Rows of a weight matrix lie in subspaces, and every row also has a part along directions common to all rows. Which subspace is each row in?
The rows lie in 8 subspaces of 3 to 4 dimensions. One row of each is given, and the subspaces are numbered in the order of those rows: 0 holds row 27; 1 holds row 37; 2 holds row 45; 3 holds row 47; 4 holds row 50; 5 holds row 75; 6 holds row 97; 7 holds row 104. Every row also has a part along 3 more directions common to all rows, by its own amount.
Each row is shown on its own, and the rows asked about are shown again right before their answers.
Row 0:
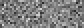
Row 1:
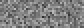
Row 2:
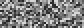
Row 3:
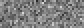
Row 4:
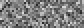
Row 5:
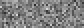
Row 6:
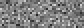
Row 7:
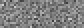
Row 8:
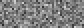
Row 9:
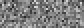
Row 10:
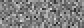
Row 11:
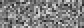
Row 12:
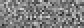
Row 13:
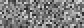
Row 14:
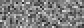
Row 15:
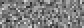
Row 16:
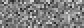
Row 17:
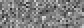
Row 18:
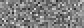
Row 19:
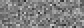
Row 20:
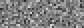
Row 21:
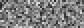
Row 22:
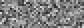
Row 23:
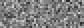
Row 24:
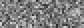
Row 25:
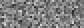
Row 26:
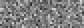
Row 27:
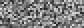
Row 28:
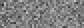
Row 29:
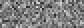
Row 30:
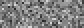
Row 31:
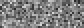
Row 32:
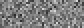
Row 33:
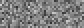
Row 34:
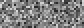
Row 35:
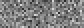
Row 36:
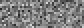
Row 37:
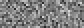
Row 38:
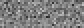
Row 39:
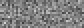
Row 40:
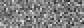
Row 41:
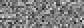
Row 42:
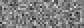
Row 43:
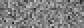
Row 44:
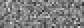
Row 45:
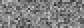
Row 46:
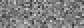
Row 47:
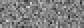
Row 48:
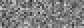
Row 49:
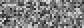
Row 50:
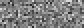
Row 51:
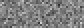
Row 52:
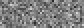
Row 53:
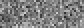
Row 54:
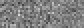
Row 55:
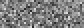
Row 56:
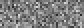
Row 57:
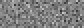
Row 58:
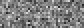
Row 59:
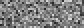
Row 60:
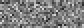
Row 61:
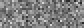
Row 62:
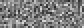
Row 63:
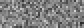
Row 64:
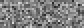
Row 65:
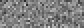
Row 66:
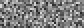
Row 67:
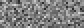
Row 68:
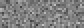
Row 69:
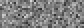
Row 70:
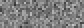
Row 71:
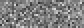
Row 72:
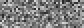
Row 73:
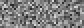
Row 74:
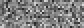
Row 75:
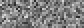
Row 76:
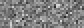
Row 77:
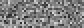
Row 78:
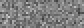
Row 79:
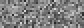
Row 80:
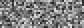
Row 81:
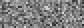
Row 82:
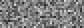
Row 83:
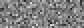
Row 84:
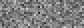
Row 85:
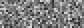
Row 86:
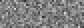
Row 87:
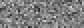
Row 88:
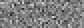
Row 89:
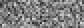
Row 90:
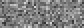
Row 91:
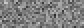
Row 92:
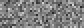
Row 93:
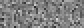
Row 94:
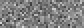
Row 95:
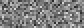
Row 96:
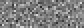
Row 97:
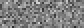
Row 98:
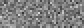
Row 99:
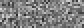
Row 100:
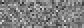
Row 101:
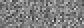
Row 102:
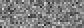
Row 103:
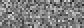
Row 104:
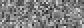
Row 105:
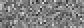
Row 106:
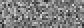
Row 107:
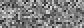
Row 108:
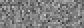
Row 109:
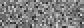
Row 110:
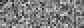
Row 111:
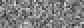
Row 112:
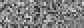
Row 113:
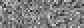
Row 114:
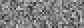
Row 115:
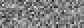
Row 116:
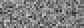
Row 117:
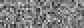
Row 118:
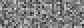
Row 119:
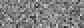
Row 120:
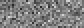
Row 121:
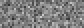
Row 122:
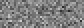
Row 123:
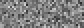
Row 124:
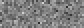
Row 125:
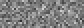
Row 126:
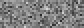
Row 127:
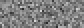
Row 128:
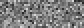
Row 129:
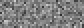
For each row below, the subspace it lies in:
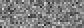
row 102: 0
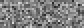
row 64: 4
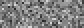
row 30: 0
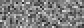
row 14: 0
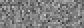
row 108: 4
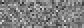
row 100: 6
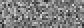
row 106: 2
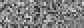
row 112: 4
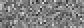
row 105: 6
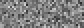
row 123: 1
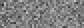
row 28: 7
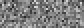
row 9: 7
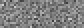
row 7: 7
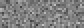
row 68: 3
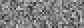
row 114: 2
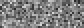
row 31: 5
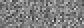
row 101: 7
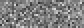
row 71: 3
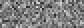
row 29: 6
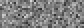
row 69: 5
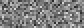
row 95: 2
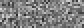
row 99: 4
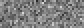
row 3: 6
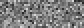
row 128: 5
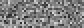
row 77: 1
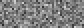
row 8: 5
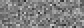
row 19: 3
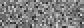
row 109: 7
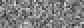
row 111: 5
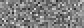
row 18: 3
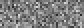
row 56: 7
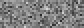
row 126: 0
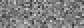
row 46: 5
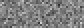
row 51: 6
